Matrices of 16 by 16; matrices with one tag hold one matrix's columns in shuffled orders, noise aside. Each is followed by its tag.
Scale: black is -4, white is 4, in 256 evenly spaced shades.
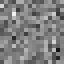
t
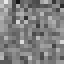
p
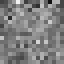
p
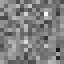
t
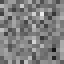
t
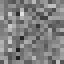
t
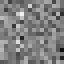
t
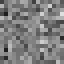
t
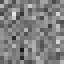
t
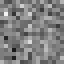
t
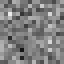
t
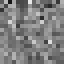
p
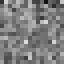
p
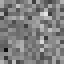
t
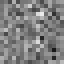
t
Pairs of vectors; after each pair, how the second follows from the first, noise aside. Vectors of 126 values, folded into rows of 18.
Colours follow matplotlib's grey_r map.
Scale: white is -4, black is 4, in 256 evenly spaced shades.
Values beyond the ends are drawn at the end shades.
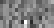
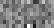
wrapped around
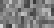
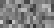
wrapped around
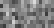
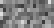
wrapped around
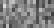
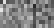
wrapped around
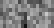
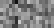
wrapped around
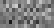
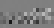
partly zeroed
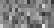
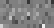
partly zeroed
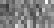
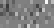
partly zeroed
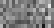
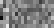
wrapped around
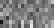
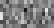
wrapped around
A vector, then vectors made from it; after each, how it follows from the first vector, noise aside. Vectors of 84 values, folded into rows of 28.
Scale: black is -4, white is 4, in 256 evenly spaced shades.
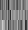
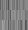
shrunk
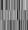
reversed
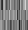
reversed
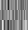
sign-scrambled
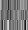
sign-scrambled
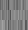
shrunk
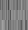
shrunk
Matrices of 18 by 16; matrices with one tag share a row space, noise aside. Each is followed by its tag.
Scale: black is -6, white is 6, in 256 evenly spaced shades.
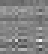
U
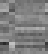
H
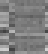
H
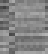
H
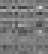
U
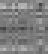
U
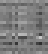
U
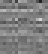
U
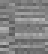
H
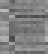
H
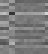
H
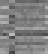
H
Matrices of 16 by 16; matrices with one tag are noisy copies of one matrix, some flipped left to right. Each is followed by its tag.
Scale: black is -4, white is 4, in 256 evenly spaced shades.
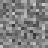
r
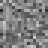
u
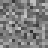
r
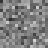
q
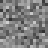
q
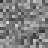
q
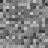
q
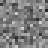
q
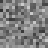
q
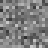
q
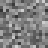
u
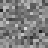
q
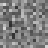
r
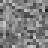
u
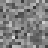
u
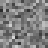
u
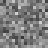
q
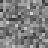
q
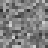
u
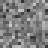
u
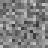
r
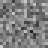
r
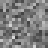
u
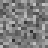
r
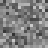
q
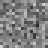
r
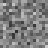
r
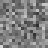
r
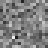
u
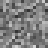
u
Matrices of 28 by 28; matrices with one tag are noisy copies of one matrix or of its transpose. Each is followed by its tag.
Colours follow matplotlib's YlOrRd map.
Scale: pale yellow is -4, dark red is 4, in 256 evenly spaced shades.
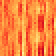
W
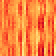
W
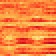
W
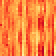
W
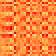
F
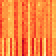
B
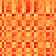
F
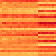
B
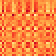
F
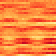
W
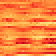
W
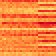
B
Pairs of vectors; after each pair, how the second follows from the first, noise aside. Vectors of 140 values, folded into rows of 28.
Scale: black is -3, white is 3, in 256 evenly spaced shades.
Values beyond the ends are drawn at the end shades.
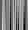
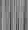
shrunk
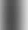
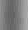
shrunk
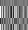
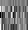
sign-scrambled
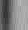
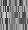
sign-scrambled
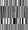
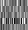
sign-scrambled
